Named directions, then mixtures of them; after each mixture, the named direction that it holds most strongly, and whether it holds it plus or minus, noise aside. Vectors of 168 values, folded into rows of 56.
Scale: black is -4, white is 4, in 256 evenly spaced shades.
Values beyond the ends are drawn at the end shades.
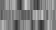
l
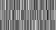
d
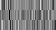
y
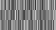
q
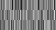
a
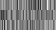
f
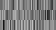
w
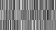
d, plus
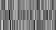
y, plus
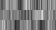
l, plus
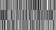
f, plus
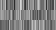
d, plus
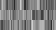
l, minus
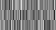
a, minus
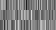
f, plus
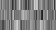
l, minus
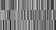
f, minus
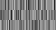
d, minus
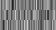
q, plus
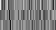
y, plus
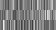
w, minus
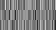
q, minus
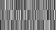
a, plus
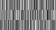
d, plus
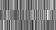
w, minus
